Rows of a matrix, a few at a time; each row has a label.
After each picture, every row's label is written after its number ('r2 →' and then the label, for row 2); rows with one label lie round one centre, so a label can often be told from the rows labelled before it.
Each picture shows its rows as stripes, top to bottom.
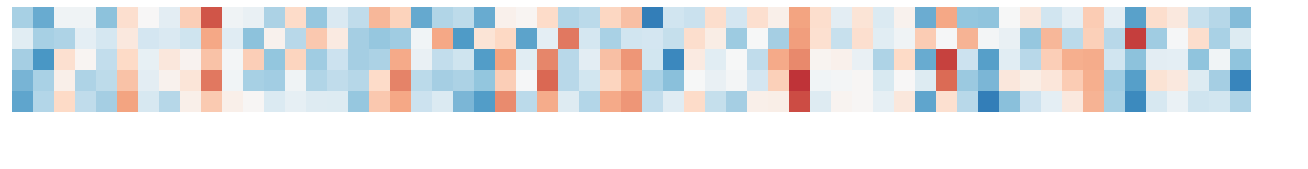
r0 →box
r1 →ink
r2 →box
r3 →box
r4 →box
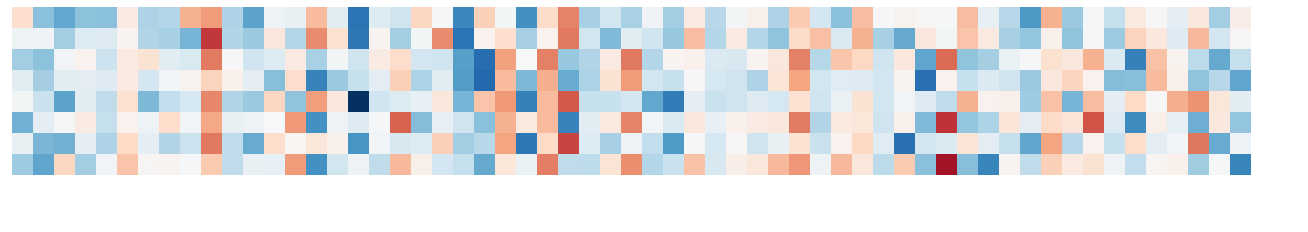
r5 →ink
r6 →ink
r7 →box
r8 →box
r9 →ink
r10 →box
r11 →ink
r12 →box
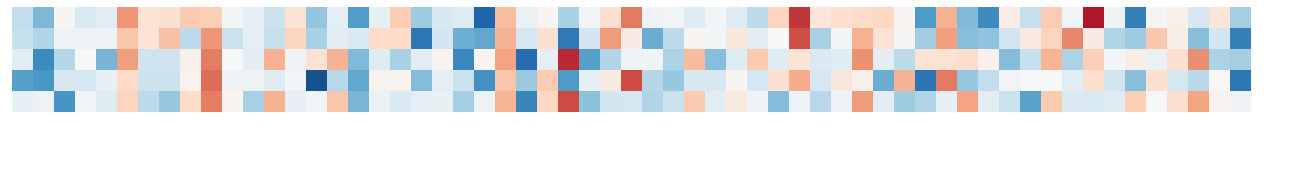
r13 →box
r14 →box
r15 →ink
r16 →box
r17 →ink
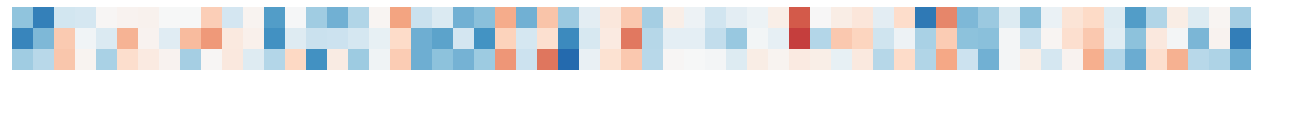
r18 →box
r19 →box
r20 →box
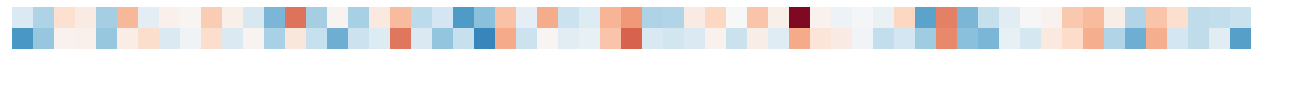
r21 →box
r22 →box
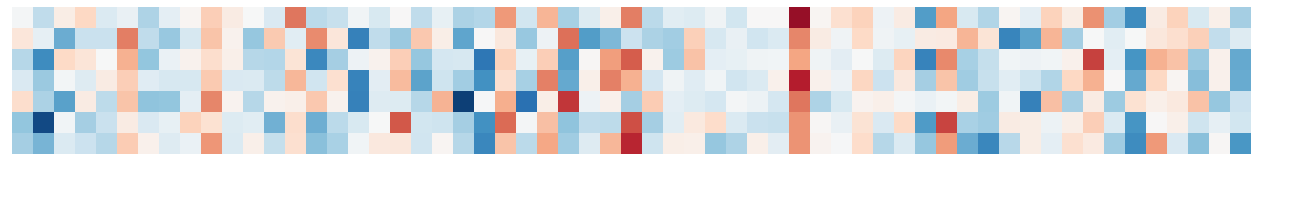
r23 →box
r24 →ink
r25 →box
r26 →box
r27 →ink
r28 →box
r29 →box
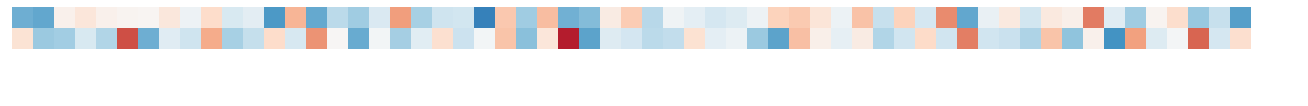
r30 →box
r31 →ink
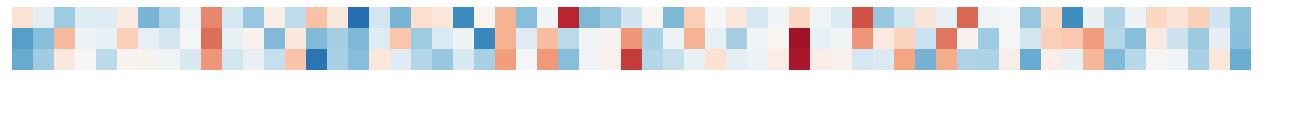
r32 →ink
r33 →box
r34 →box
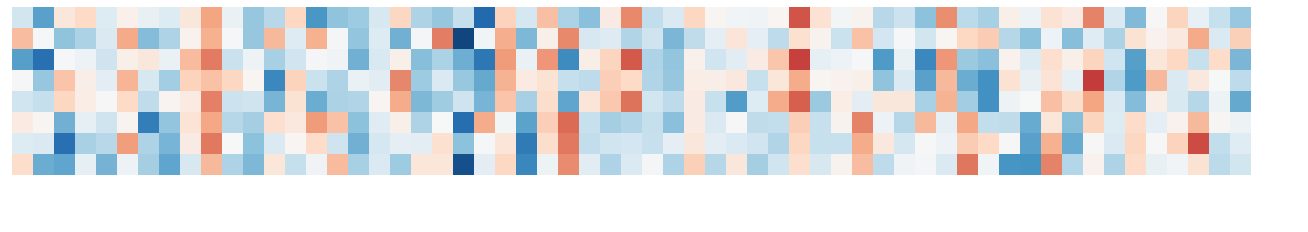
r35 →box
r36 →ink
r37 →box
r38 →box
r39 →box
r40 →ink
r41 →ink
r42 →ink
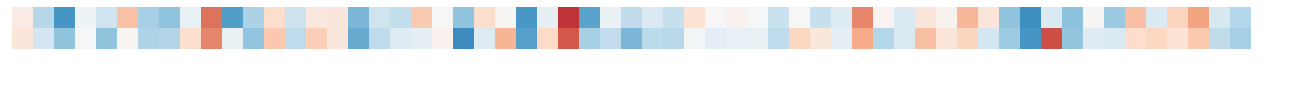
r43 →ink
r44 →ink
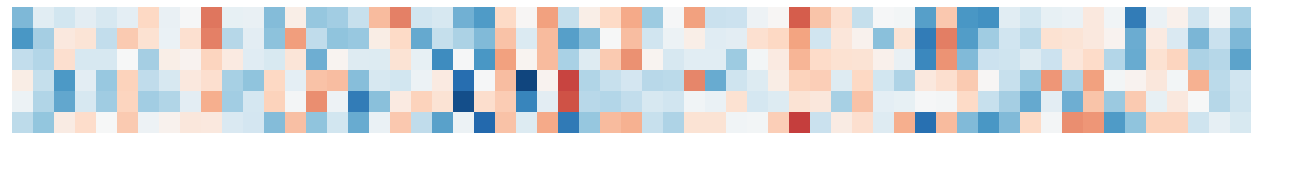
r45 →box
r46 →box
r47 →box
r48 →ink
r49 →ink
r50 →box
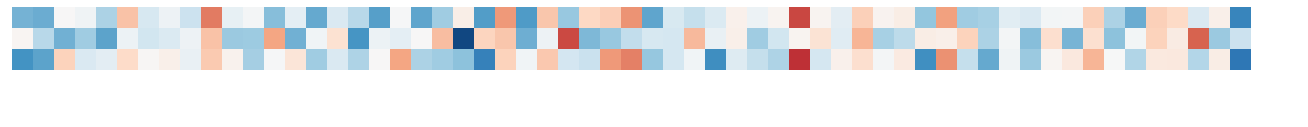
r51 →box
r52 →ink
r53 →box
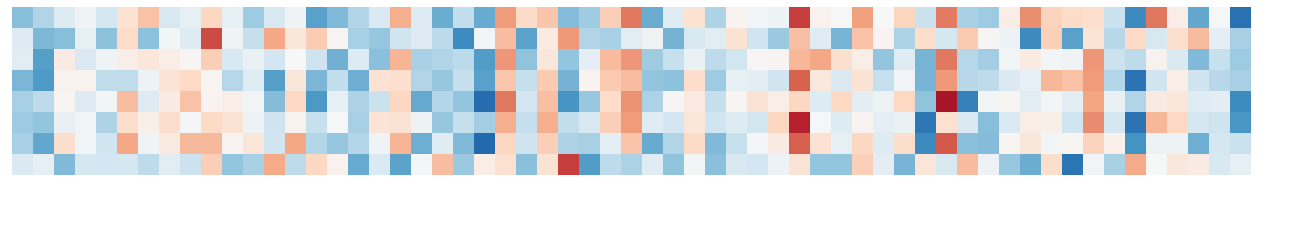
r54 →box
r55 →ink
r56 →box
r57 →box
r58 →box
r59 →box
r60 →box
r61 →ink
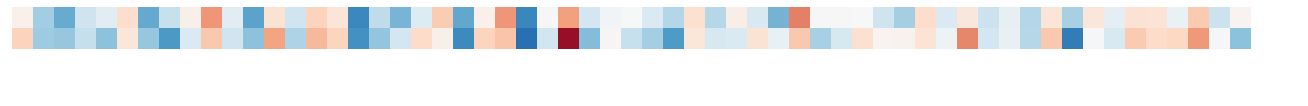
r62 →ink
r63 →ink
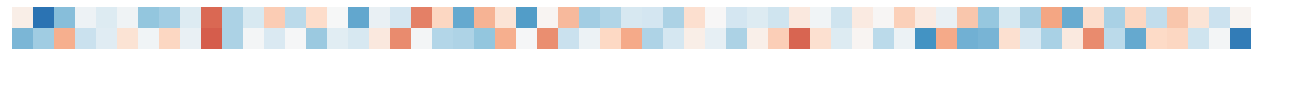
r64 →ink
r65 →box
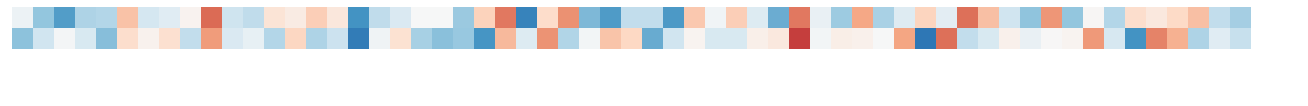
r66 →ink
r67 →box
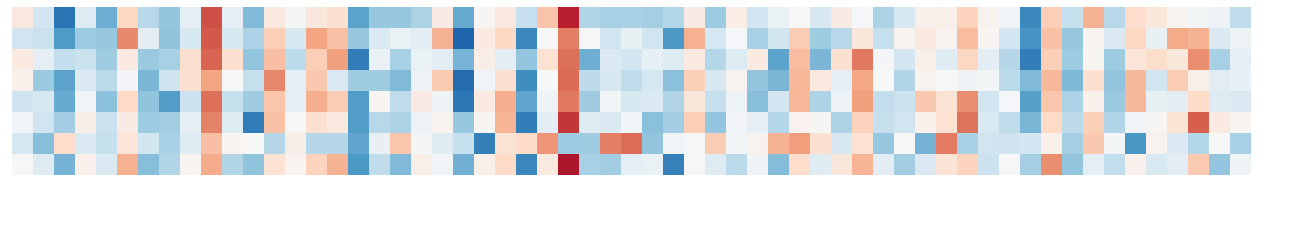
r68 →ink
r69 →ink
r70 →ink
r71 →ink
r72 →ink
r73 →ink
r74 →box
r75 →ink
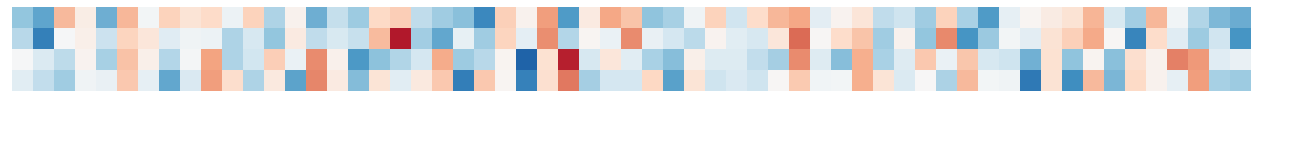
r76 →box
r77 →box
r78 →ink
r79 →ink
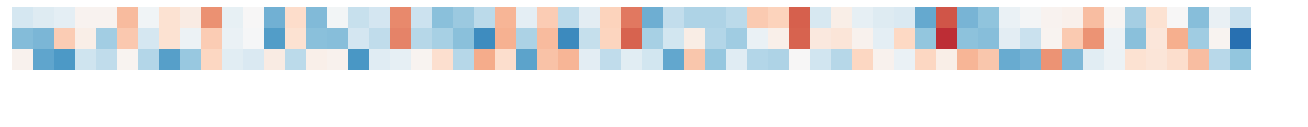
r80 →box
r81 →box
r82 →ink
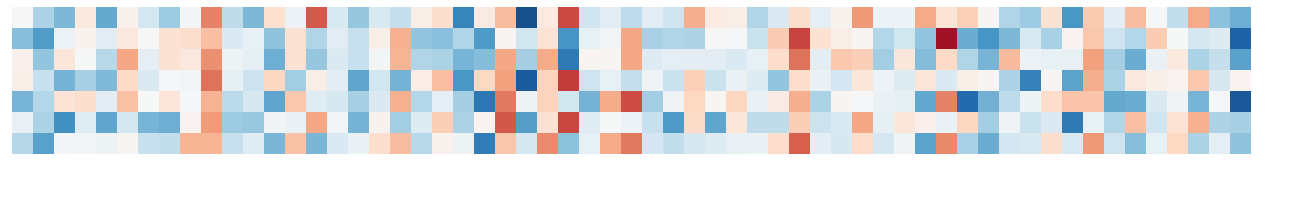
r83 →ink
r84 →box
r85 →box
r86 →ink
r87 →box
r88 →ink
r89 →box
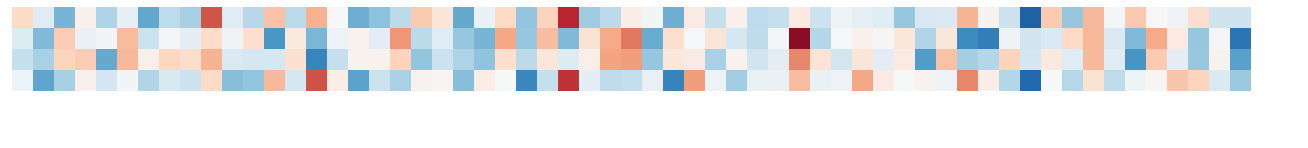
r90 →ink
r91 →box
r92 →box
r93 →ink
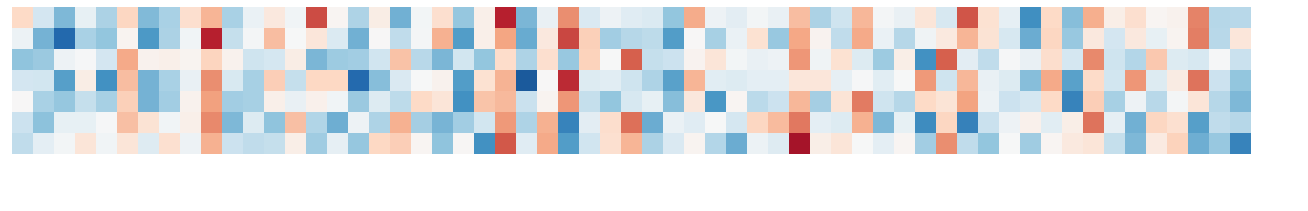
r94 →ink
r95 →ink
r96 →box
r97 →ink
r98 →ink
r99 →box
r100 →box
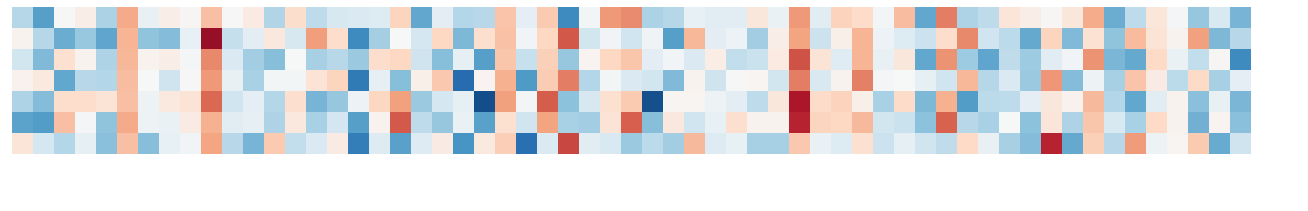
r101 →box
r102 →ink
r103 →box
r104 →ink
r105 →box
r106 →box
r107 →ink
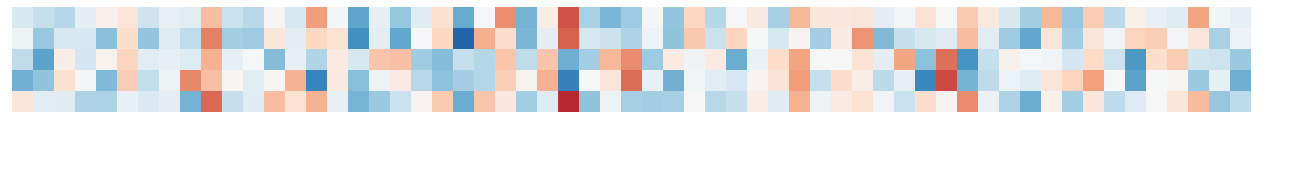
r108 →ink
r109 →ink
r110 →box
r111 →box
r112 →ink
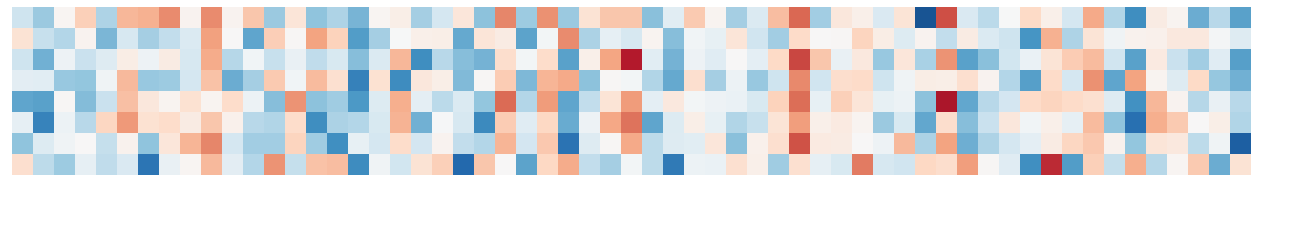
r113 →box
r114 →ink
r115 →box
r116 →ink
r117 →box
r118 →box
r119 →box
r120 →ink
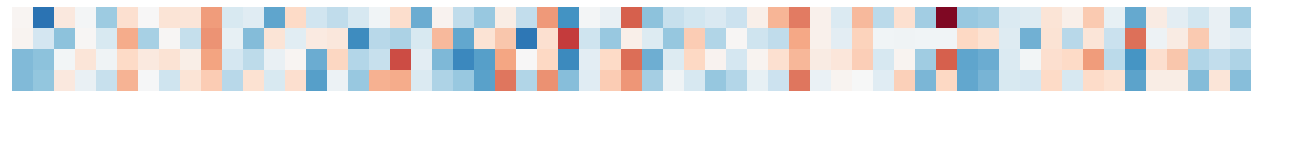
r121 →box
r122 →ink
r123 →box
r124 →box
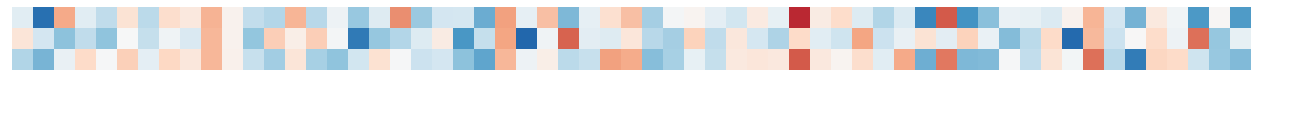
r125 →box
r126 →ink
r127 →box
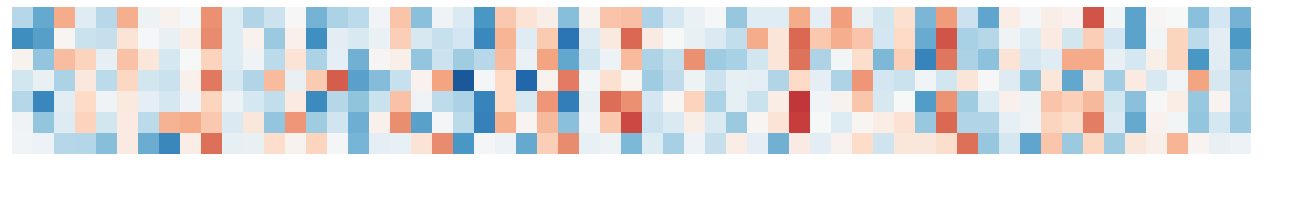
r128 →box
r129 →box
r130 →box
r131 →ink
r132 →box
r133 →box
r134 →ink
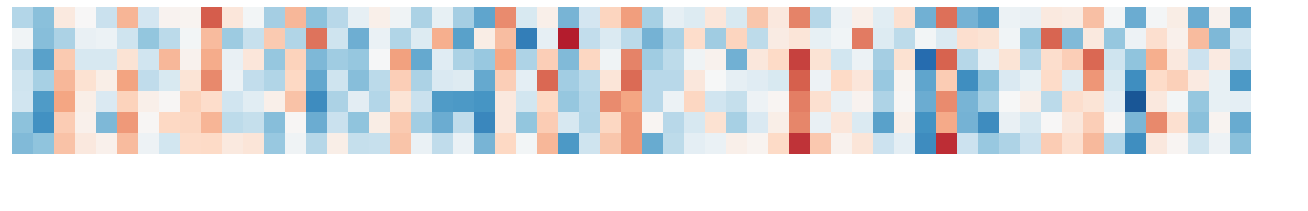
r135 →box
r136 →ink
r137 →box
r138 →box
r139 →box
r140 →box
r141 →box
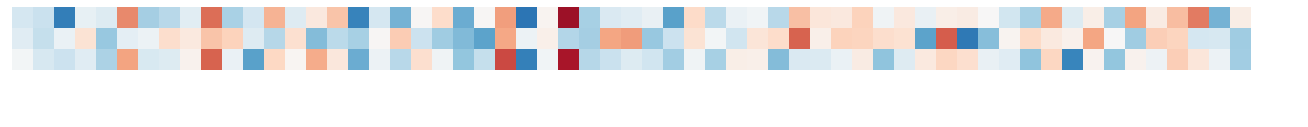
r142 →ink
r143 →box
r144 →ink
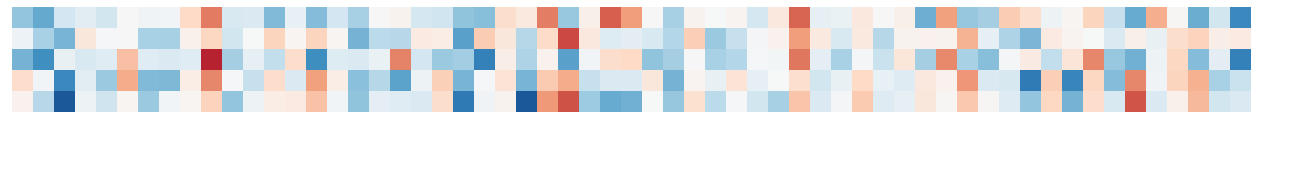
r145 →box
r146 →ink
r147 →box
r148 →ink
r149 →ink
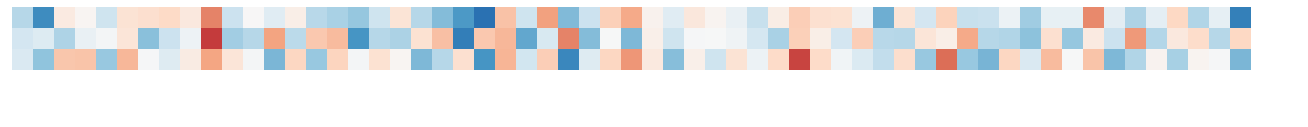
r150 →box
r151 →ink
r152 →box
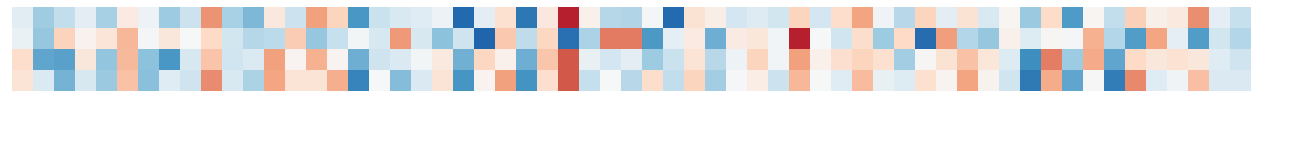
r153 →ink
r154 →box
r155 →ink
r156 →ink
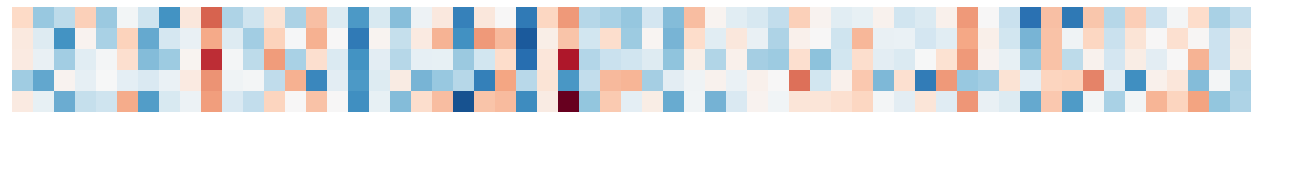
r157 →ink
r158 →ink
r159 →ink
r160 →box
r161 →ink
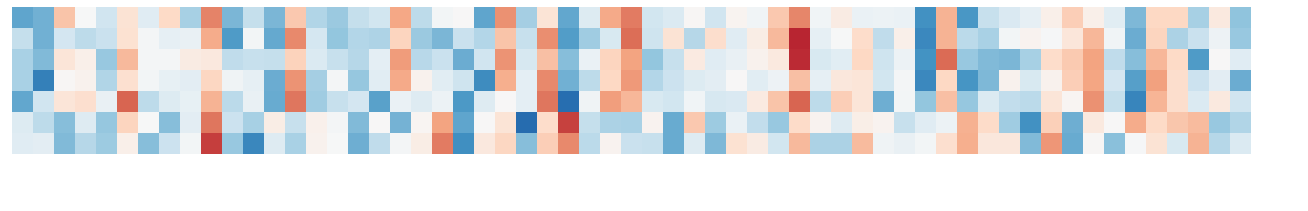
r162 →box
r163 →box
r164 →box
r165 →box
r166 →box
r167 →ink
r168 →ink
